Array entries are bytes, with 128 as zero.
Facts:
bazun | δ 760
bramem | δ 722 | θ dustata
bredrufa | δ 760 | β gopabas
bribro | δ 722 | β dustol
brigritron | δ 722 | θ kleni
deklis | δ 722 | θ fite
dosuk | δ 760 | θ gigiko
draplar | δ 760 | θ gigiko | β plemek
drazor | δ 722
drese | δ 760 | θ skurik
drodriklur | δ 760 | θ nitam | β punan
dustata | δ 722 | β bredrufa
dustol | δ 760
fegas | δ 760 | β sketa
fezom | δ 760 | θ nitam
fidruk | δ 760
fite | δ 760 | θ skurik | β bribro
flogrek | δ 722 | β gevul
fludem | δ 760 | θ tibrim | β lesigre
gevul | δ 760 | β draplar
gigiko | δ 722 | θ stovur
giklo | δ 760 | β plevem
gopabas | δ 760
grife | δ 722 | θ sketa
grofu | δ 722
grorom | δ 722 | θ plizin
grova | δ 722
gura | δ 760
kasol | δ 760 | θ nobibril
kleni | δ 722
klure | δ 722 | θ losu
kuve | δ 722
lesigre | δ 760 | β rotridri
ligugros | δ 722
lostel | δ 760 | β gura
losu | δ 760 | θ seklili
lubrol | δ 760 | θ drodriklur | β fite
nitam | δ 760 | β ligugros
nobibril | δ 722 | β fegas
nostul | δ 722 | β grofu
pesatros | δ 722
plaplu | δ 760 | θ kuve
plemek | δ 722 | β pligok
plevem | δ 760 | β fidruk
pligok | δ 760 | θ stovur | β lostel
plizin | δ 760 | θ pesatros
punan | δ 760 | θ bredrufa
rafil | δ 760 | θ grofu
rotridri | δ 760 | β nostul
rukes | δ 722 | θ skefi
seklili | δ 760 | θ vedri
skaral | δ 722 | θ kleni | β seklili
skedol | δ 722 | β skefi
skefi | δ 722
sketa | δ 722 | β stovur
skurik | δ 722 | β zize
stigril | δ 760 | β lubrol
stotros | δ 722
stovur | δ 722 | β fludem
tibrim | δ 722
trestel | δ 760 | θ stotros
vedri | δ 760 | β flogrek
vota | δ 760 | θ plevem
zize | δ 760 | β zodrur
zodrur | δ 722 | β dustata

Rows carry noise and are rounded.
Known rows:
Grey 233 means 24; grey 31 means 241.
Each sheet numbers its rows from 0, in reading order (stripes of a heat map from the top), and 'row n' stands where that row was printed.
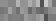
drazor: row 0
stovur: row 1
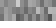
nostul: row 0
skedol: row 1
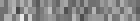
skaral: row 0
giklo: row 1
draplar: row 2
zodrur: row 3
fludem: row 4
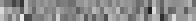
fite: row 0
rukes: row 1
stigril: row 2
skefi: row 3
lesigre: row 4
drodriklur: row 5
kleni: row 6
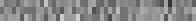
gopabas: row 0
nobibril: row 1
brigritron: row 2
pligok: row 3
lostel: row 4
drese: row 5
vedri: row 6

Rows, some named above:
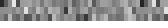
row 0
seklili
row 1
skefi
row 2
fezom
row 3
grife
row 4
punan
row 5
seklili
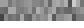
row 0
grorom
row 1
deklis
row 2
stovur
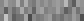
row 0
ligugros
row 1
rukes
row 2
dosuk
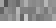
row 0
bredrufa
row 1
tibrim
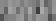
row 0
bramem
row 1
fezom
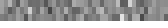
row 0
dosuk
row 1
lubrol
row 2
bribro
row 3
rafil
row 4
sketa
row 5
klure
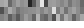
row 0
pesatros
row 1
seklili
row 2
fegas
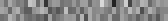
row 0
fludem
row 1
plizin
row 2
dustata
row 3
grofu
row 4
losu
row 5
pesatros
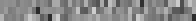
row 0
bazun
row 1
nitam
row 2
plevem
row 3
skurik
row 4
bredrufa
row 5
vedri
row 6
gigiko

